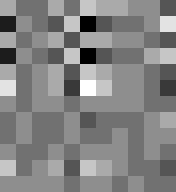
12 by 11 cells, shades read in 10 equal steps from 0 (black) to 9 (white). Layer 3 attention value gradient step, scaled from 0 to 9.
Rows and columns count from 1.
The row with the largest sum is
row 6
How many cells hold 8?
2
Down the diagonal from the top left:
6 5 5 3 3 9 5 4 4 5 3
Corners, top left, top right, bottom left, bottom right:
6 3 5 4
